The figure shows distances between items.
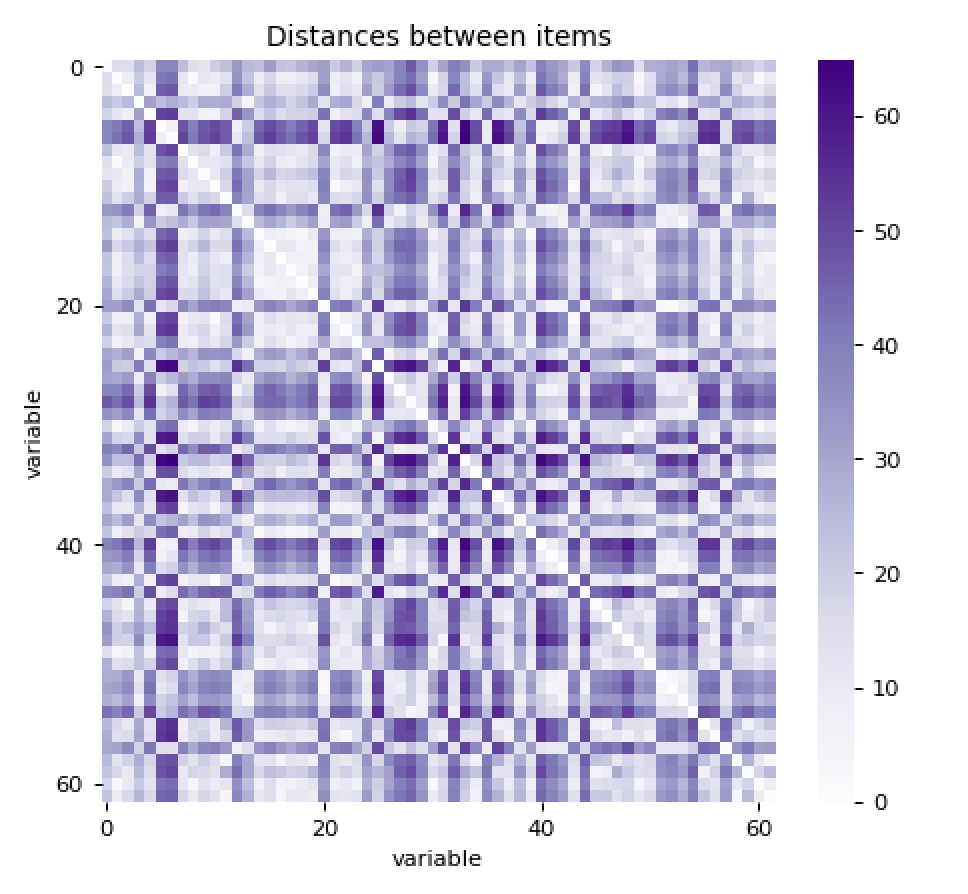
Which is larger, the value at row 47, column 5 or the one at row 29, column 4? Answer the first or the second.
the first
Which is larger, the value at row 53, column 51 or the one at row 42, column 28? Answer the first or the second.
the second
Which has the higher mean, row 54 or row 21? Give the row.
54
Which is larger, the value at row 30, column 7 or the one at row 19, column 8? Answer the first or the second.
the second
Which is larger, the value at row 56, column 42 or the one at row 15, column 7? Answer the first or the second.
the first
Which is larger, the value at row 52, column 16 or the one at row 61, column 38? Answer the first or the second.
the first
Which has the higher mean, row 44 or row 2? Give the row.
44
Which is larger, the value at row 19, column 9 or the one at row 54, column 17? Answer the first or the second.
the second
